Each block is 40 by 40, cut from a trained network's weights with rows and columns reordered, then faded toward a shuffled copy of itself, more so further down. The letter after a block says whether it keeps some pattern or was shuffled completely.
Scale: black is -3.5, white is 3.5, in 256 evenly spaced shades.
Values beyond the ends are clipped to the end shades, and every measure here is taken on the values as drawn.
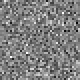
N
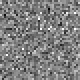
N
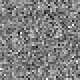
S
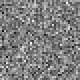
S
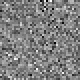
N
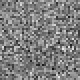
N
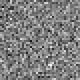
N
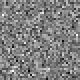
S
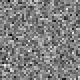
S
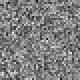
S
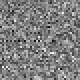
N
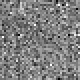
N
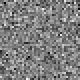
S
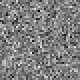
S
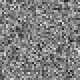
S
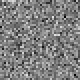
N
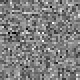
N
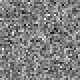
S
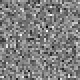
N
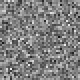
N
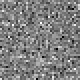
S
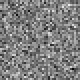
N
